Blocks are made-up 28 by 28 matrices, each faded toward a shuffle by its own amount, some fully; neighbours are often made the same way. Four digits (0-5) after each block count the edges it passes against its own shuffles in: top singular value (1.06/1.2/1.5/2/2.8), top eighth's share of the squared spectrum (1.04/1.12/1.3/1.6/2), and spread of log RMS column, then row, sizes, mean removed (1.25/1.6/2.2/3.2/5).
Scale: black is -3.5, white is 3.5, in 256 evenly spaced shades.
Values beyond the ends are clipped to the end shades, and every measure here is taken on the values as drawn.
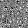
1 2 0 0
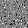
2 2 0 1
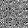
3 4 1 1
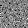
0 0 0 0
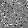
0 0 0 0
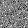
0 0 0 0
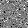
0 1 0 0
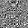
3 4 2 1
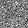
1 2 0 0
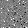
1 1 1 0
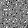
1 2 1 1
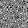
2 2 0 0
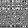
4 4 1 2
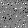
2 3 0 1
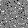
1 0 0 0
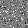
0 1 0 0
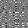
4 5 2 2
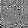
3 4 2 2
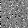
2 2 1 0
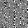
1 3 3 0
